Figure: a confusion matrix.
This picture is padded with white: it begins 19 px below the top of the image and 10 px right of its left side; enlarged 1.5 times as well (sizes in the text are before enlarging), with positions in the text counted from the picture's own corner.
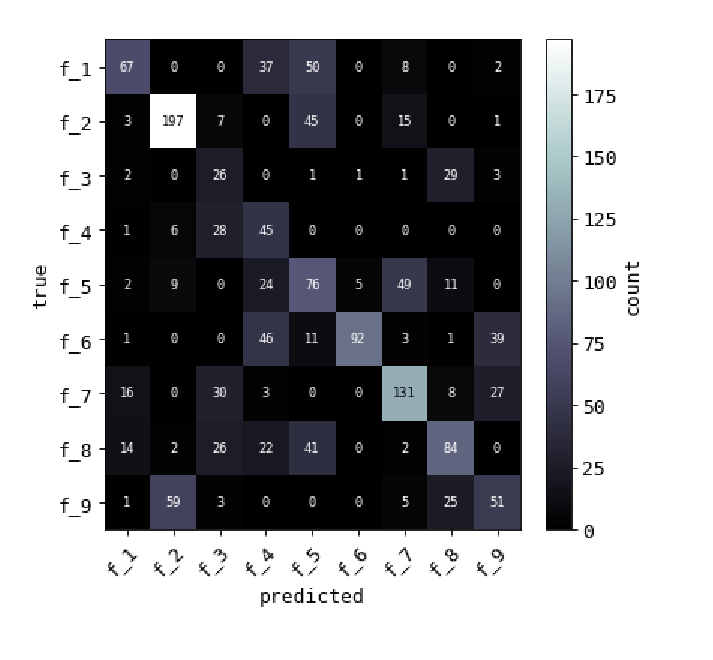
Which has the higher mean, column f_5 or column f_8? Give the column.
f_5
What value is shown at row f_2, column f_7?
15
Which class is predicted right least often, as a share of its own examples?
f_9
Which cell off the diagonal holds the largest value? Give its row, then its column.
f_9, f_2
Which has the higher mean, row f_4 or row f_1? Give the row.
f_1
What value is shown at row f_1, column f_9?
2
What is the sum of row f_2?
268
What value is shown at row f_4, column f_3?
28
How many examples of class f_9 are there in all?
144
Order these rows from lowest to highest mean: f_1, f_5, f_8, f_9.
f_9, f_1, f_5, f_8
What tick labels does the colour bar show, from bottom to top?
0, 25, 50, 75, 100, 125, 150, 175
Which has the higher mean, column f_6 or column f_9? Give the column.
f_9
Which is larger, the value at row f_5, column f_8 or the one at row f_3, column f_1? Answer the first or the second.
the first
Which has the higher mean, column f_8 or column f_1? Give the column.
f_8
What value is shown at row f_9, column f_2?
59
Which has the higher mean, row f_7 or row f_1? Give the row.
f_7
